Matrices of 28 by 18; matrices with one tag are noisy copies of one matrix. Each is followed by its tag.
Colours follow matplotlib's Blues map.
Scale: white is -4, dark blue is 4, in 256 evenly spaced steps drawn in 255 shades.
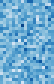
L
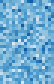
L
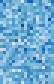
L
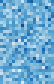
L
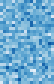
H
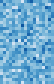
L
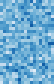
H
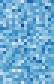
L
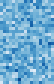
H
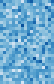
L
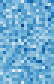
L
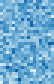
H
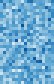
L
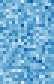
L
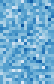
L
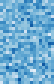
H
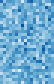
L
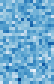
H
